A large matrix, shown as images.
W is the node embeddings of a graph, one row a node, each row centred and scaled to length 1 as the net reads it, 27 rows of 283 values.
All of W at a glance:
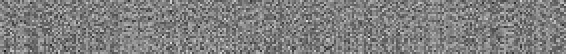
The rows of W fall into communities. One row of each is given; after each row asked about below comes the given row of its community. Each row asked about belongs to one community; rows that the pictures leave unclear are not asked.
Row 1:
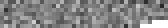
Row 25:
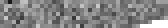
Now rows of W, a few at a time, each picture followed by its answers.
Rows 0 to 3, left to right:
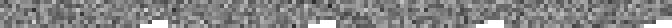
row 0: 1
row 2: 25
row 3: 25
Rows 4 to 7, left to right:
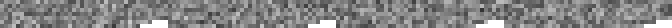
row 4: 1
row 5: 1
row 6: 25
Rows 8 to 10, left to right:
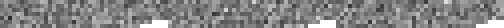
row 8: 1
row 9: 1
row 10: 25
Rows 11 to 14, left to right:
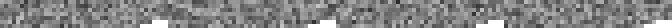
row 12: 25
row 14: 25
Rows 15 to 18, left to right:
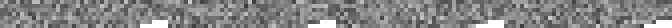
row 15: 1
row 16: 25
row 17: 25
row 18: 1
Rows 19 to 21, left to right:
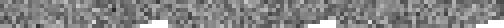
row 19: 25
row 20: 25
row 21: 1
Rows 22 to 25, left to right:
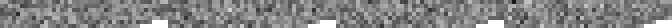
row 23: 25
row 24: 1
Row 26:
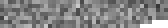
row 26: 1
